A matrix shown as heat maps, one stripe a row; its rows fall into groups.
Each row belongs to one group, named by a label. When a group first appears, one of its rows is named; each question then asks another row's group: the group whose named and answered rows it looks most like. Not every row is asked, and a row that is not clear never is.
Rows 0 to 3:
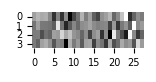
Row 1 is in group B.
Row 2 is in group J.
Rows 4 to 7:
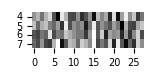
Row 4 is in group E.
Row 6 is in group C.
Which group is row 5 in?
C
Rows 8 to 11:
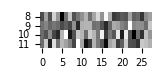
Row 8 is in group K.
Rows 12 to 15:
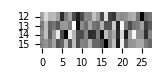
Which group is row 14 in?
E
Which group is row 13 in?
J
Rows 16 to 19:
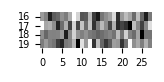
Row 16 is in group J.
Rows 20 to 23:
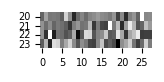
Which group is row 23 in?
K
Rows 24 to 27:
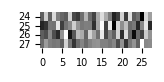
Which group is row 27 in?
B
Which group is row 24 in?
K
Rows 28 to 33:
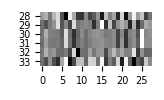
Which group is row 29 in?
C
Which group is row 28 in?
E
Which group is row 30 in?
B
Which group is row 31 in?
B
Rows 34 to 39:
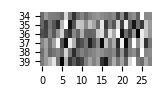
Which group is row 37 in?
E
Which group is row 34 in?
B
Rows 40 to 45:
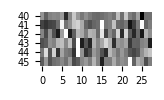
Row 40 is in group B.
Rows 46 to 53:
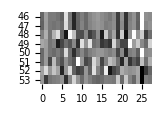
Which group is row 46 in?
B
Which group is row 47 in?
B
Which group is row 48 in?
E
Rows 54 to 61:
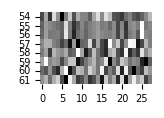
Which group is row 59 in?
J
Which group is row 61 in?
E
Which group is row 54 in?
K
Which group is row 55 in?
B
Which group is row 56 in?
B
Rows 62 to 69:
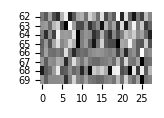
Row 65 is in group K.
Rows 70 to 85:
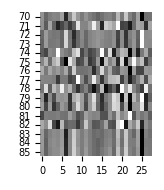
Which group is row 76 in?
C
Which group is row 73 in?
B
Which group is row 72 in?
B
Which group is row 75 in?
E
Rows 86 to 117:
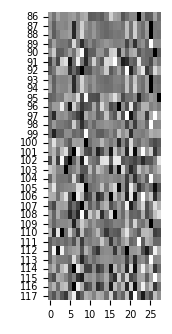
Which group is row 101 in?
E
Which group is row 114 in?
E
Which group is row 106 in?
E
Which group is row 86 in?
C
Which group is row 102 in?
K
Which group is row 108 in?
C
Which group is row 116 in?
E
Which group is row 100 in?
J
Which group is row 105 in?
J
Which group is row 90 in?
J
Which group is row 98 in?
B
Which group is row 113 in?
B
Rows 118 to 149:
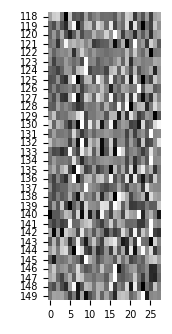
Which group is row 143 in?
K
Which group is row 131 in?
B
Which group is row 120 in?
K
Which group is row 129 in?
J
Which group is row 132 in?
C
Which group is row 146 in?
J
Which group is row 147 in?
J
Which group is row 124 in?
J
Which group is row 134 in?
B
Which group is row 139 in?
K
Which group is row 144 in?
E
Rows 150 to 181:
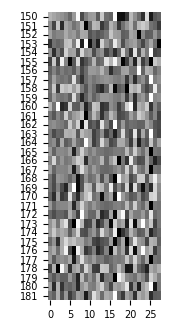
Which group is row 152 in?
C
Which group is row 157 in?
B
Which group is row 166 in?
J
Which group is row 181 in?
K
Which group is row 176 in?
E
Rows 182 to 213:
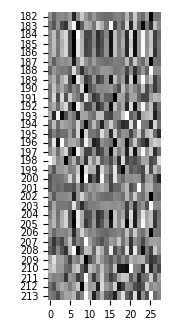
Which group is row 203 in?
B
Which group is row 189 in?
E
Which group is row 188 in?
B
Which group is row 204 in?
E
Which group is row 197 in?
E
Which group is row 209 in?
J
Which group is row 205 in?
E
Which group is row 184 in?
E
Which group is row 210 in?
J
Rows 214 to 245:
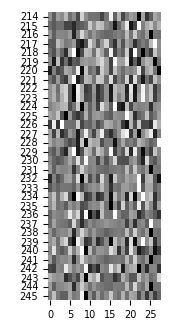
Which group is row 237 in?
B
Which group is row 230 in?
J
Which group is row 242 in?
C
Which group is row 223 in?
E
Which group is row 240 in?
J
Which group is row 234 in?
E
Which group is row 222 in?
E
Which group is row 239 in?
E
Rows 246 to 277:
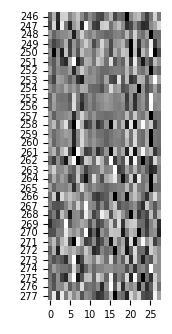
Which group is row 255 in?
B
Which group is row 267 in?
J
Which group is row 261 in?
E
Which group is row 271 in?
E
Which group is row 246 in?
K
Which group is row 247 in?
K
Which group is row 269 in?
C
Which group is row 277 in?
K
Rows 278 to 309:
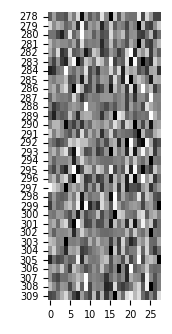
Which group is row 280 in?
J
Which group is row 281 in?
C
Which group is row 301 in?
E
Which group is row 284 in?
C
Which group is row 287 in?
B
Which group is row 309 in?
C
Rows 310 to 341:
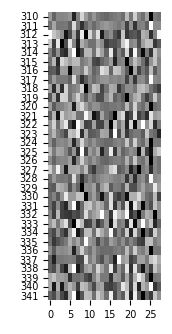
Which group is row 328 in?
B
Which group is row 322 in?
E
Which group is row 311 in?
B
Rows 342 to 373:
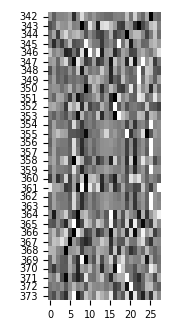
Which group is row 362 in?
B
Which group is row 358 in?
E
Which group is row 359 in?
B
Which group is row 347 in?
E
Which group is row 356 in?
B
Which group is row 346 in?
C
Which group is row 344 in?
K
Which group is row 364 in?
C
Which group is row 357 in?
B
